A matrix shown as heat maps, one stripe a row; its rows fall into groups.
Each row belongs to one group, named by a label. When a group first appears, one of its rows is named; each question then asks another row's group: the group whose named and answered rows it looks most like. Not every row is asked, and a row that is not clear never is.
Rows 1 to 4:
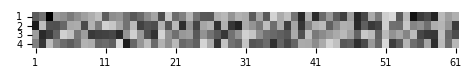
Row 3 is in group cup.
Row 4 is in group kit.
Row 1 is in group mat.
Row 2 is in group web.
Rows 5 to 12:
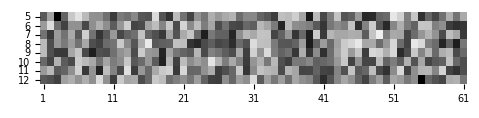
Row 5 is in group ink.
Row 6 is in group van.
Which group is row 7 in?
cup
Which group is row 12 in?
mat
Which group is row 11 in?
van
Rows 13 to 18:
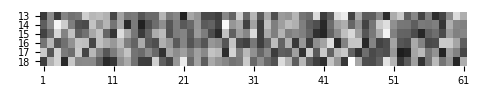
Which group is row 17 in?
kit
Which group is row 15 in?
mat
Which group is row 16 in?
web
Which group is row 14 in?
mat
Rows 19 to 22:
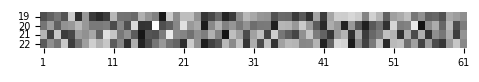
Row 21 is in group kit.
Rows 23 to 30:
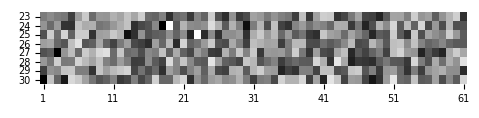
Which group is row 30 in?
ink
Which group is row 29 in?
web
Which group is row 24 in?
kit
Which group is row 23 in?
web
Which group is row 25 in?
web
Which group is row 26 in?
van
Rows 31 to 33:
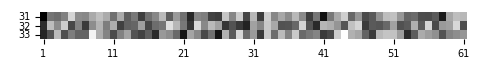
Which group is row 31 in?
mat
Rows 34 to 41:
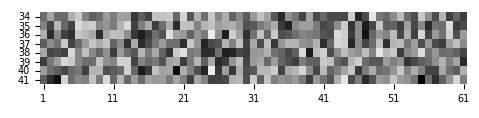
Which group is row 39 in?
web
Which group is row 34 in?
van
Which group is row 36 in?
kit
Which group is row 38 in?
cup
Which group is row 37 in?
mat
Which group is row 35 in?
kit
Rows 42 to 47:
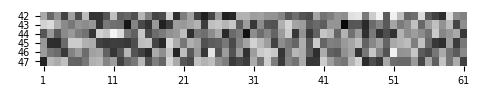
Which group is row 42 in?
cup
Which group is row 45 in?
cup
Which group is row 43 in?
ink
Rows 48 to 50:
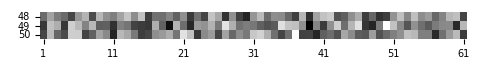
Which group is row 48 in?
web
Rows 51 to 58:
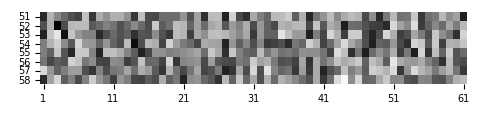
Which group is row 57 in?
cup
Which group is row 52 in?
ink
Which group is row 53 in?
ink
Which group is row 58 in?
mat
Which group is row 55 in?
kit
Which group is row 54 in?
kit
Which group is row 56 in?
cup
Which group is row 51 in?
web
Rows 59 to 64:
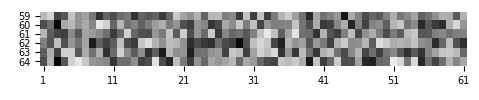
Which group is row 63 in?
web
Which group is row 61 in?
van
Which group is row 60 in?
mat
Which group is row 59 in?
ink
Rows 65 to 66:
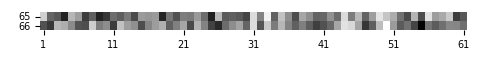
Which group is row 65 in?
cup
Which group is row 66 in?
mat
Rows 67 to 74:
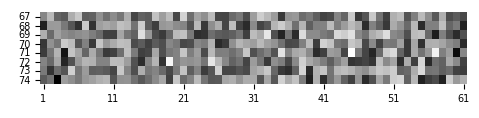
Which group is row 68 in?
web
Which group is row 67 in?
van
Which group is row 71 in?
ink
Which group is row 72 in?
kit
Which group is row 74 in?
mat
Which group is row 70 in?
web
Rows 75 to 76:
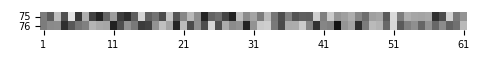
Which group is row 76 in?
van
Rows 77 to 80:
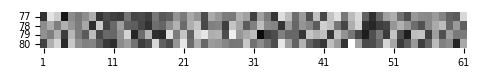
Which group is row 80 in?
ink
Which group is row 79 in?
kit
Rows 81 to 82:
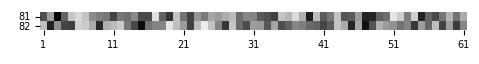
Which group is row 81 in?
ink
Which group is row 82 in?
kit
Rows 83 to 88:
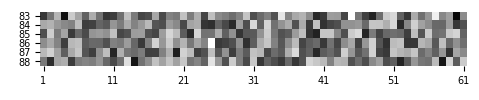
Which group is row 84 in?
cup
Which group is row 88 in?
kit
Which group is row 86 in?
van
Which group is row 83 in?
ink
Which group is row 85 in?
web
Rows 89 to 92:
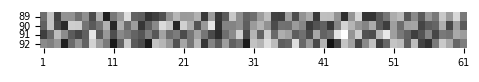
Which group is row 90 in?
van
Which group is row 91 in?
mat
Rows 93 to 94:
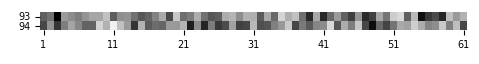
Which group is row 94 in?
web
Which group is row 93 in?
mat
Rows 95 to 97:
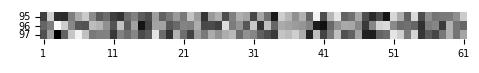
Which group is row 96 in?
mat
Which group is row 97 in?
ink
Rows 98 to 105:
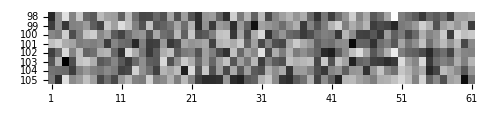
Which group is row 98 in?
mat
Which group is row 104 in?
van
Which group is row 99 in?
web
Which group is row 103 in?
ink
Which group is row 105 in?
cup
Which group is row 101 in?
ink
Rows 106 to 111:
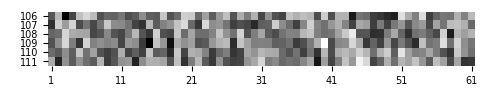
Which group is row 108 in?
kit
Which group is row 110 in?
cup
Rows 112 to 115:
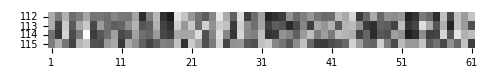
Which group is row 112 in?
kit
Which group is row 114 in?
kit
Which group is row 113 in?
kit
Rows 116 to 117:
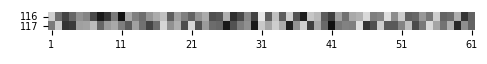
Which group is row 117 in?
van
